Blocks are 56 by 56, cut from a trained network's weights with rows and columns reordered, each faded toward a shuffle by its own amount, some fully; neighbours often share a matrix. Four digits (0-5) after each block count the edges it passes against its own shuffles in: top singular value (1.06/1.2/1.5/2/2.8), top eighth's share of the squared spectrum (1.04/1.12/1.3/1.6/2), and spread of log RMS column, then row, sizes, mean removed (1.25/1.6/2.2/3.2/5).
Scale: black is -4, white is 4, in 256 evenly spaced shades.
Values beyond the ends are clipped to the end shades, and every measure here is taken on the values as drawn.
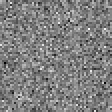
0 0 0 0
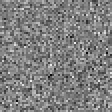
0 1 0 0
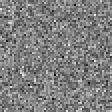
0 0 0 0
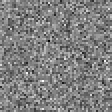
0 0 0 0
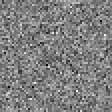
1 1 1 0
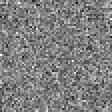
0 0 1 0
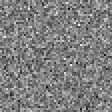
0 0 0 0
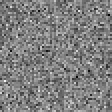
1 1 0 0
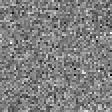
0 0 0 0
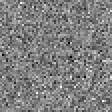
1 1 0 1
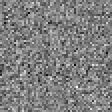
1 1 0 1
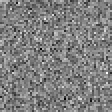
0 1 0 0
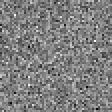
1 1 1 0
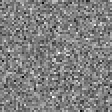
0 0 0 0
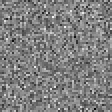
1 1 0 0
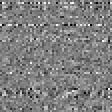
4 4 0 3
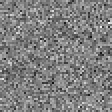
1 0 0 0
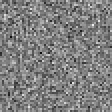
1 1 0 0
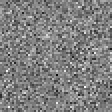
2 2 1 2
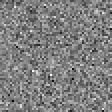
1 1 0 0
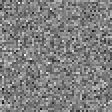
1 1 1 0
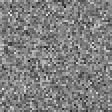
2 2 1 0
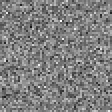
1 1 0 0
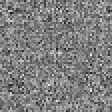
2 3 1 1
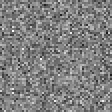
3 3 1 1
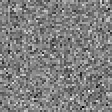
0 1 0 0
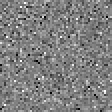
2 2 0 1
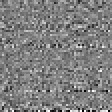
4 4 0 3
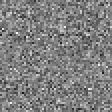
3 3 1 1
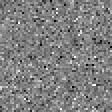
1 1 0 0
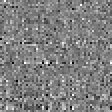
4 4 1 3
